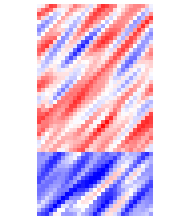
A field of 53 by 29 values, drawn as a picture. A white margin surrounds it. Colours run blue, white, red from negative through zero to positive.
Average level on the scale: 50%. Grain: diagonal, up to the right. Seam: horizontal, 70% of the way down, the top part higher. Lone odd cells: none.
